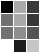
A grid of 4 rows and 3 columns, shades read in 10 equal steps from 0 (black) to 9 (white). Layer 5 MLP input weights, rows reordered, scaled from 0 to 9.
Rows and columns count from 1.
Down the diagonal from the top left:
0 6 3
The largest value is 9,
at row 4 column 1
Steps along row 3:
up down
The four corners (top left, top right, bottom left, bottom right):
0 2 9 7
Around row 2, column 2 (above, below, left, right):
6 5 4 2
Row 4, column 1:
9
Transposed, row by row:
0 4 4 9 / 6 6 5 1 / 2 2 3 7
